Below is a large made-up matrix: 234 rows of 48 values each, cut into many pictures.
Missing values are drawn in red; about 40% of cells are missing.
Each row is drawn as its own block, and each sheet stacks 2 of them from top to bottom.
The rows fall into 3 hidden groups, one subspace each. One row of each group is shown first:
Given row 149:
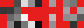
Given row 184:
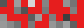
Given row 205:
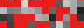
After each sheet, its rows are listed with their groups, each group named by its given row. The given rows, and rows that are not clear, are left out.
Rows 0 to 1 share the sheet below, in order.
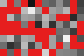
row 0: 184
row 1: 184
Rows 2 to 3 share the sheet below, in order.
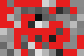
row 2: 149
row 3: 149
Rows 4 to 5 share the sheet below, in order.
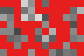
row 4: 149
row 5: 149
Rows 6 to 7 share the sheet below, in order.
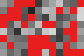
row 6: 205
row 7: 149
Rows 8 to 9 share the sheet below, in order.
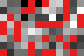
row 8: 205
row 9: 205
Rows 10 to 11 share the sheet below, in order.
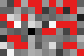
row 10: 184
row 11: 205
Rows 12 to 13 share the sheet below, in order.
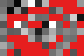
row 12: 184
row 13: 149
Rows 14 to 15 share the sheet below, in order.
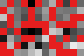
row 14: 205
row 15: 205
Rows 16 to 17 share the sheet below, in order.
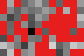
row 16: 184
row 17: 205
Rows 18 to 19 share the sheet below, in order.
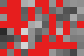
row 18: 184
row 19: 149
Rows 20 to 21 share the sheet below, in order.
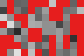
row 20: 205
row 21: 184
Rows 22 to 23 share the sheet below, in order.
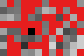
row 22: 205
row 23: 205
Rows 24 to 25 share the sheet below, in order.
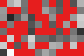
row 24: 184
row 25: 205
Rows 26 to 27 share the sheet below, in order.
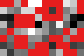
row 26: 205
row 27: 205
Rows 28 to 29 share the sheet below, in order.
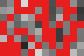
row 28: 205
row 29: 149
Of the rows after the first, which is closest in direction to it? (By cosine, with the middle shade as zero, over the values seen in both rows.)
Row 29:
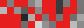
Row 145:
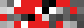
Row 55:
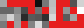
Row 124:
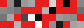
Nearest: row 124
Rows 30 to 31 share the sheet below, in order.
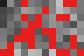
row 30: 149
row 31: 184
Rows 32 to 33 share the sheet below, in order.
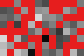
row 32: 149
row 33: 149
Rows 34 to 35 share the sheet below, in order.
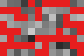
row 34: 205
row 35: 184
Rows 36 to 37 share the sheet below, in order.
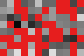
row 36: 184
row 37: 184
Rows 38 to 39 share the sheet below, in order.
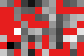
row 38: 205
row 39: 184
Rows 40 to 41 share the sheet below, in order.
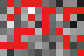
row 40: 205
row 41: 205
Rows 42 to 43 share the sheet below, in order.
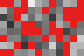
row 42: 205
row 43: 205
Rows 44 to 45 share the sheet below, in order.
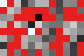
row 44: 149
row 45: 205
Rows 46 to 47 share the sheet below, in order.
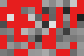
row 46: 184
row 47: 149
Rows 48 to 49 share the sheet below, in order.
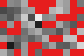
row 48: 149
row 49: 184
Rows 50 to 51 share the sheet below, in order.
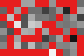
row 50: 184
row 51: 184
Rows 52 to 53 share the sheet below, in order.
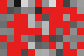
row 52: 149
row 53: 149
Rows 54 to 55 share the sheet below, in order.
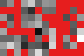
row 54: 184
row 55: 205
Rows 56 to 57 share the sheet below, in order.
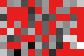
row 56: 205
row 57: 184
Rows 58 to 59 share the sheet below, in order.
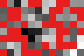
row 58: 149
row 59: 205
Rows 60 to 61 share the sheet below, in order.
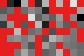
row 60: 184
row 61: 149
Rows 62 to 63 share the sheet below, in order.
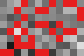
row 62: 184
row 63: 184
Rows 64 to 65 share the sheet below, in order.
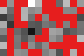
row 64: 205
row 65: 205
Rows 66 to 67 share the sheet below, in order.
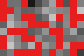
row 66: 205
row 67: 184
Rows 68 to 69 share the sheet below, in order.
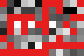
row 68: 184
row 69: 149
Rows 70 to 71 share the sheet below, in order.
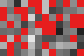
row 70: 149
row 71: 205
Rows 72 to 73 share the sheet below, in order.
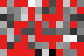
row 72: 205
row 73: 184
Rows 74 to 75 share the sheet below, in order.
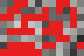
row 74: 184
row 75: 205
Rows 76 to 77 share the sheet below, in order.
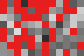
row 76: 205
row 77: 149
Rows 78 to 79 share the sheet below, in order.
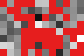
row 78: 149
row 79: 205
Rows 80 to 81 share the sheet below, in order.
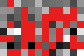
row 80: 184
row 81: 184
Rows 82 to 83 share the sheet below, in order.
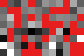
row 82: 184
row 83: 205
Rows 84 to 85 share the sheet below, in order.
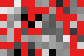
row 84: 149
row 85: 184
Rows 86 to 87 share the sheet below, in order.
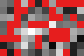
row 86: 184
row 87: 205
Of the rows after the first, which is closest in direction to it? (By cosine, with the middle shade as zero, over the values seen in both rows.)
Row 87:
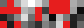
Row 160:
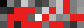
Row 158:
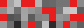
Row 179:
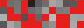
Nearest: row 158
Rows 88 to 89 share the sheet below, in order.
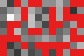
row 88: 184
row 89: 184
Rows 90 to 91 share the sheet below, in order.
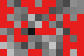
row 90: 149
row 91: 205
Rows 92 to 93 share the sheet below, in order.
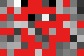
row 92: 149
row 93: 184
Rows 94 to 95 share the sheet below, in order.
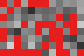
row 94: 184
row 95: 184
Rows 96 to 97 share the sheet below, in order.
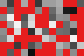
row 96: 184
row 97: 184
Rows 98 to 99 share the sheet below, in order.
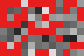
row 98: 149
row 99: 184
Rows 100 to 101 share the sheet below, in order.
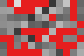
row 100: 149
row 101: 149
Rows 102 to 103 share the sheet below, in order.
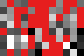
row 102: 205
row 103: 184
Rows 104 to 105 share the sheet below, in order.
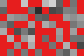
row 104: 149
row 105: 184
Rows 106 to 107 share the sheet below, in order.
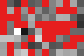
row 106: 184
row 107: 149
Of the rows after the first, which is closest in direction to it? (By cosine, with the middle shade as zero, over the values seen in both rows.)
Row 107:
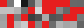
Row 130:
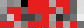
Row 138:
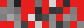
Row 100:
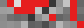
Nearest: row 100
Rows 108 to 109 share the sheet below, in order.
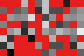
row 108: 149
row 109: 205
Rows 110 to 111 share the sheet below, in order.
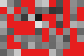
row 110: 149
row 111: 184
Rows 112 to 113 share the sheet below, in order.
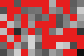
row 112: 205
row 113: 184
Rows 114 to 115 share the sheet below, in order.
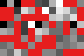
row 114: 149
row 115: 149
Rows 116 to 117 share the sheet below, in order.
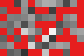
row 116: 149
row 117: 149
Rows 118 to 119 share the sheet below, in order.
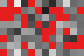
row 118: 149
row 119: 184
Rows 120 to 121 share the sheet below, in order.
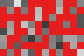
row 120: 149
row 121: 184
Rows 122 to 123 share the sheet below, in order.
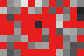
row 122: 205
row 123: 205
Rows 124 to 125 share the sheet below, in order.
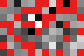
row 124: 149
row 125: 205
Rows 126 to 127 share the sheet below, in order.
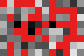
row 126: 184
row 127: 205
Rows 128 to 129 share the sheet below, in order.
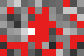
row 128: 184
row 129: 205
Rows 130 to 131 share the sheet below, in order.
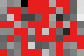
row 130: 205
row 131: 149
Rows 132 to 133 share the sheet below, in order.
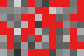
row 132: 149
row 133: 184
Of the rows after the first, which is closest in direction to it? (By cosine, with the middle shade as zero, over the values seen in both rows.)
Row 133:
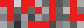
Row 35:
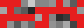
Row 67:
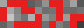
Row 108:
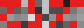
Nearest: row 35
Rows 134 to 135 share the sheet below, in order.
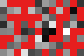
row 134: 184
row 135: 149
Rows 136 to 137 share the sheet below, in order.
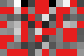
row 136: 149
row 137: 149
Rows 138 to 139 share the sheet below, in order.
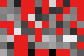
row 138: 149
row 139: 184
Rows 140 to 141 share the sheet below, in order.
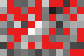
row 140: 149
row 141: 205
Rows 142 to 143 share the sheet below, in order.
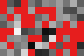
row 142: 184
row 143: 149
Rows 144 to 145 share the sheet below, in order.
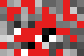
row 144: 184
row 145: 149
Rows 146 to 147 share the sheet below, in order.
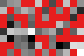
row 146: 205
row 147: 184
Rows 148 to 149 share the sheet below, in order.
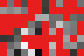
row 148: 149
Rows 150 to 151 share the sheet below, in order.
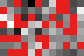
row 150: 205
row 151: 149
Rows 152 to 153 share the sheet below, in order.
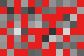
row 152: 184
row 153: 149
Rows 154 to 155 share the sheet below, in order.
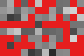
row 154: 184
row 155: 184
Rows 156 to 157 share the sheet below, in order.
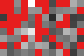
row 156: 205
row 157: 205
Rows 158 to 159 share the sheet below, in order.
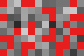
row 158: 184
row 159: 205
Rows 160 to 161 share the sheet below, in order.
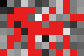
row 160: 149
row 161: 149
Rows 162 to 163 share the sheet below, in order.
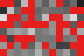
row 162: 205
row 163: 184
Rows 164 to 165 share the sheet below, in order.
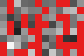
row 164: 184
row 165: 184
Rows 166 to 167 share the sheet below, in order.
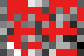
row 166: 205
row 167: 184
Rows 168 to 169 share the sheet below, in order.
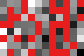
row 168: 205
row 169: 149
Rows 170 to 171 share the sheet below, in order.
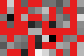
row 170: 184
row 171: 149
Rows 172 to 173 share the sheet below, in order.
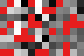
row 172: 149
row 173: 149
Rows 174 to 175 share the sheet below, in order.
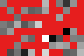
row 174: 149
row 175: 149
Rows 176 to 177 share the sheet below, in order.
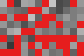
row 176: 149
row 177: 184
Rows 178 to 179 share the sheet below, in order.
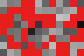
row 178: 184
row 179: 205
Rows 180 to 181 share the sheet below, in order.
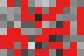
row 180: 149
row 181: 149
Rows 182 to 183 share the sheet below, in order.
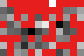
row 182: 149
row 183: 205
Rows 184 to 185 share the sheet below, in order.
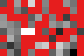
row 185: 205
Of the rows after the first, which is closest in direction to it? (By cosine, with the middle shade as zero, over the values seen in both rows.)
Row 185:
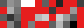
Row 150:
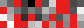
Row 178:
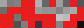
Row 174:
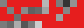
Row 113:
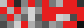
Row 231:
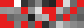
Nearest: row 178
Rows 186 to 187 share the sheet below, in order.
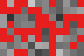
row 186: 184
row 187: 149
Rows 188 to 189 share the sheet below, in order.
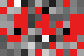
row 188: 149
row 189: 149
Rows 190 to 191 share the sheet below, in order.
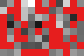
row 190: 205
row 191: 149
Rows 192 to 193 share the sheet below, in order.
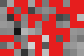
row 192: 184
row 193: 149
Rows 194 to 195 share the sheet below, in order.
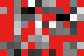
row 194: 184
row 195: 184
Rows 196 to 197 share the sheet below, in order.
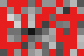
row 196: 184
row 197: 205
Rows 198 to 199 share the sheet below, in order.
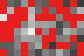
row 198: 205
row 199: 205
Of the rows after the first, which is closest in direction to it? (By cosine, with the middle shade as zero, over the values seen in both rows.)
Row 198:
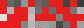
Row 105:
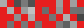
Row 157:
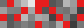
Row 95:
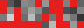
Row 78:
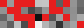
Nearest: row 105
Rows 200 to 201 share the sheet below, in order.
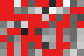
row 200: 149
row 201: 205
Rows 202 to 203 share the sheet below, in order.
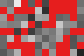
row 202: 149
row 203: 184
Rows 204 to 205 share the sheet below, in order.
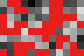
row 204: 205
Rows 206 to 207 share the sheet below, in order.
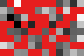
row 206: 184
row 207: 205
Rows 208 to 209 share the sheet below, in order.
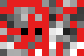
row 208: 205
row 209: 205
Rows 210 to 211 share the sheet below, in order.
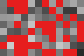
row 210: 184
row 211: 184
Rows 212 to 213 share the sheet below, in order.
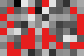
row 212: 149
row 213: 184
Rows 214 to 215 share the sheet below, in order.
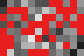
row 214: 149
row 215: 205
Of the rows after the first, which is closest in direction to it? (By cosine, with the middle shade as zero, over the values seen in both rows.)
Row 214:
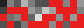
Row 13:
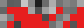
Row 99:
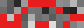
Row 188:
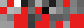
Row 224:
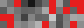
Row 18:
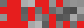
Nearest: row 13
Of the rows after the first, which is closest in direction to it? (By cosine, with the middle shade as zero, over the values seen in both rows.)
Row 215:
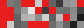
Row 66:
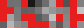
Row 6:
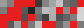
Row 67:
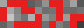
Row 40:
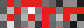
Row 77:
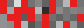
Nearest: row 40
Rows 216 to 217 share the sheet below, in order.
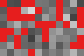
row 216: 184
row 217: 205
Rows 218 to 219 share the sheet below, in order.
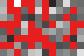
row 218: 149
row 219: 184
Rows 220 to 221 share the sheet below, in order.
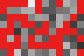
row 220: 205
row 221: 184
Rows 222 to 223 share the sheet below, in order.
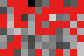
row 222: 205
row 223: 184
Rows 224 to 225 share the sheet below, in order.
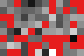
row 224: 205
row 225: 184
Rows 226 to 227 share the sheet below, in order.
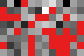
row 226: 149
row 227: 184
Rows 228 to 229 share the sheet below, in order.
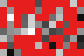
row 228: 184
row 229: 205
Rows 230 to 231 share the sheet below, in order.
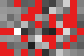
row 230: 149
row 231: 149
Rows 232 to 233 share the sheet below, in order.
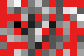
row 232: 184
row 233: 149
